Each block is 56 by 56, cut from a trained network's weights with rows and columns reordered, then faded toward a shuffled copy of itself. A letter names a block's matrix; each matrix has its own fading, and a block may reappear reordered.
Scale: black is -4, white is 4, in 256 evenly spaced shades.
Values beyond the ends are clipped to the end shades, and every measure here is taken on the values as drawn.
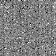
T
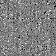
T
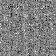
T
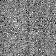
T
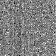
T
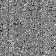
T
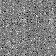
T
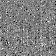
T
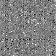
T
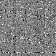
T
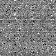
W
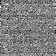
W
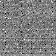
W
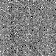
T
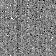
T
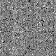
T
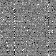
W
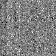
T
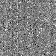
T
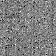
T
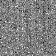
T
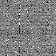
W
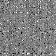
T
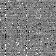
W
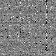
W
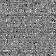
W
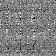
W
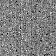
T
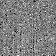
T
